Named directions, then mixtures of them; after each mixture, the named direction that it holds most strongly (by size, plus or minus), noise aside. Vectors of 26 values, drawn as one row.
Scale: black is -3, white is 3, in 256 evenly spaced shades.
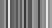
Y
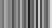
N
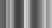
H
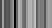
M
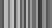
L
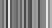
Y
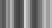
H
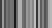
M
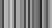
L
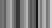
H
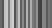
L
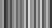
N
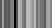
M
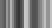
H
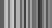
L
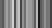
L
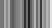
N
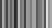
M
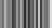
N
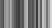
H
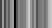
M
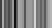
M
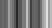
H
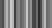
L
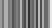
N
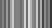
N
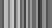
L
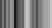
H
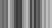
H
